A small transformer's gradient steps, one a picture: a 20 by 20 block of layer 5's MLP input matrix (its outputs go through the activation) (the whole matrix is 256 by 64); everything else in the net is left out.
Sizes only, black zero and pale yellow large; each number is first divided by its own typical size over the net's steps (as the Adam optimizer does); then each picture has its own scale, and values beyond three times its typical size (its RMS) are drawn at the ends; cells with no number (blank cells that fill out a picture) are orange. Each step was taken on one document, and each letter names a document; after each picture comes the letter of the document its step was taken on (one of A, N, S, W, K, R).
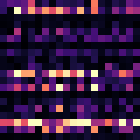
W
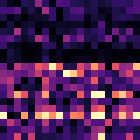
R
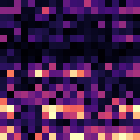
R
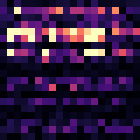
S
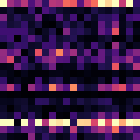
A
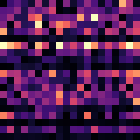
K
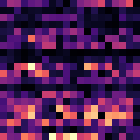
R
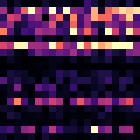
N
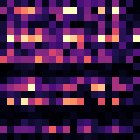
S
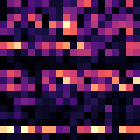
N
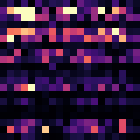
S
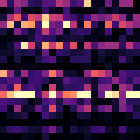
K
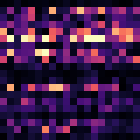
S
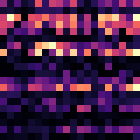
K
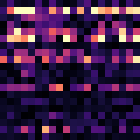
S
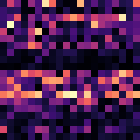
K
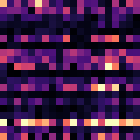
A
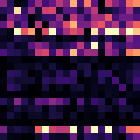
N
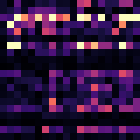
N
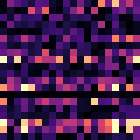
A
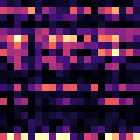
A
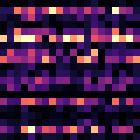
S
